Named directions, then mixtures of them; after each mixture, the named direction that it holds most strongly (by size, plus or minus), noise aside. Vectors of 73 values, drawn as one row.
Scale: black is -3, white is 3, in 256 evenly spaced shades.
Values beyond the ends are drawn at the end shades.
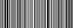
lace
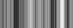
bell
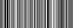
lace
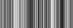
bell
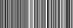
lace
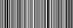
lace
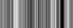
bell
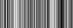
bell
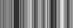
bell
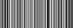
lace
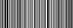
lace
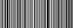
lace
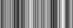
bell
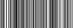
lace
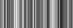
bell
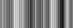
bell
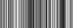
bell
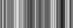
bell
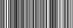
lace
